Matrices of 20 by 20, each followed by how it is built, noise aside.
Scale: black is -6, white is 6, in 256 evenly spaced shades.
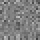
low rank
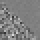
lower triangular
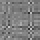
low rank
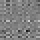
low rank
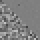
lower triangular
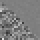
lower triangular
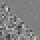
lower triangular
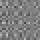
low rank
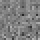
low rank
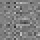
low rank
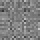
low rank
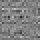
low rank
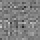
low rank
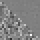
lower triangular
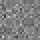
low rank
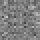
low rank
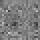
low rank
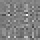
low rank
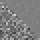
lower triangular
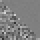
lower triangular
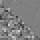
lower triangular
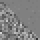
lower triangular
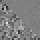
lower triangular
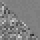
lower triangular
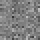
low rank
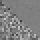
lower triangular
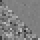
lower triangular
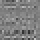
low rank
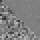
lower triangular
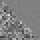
lower triangular
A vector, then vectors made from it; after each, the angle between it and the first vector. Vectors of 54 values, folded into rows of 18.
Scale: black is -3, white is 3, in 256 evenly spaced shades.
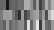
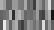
orthogonal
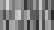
nearly opposite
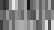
orthogonal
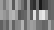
orthogonal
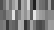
orthogonal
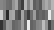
partly aligned
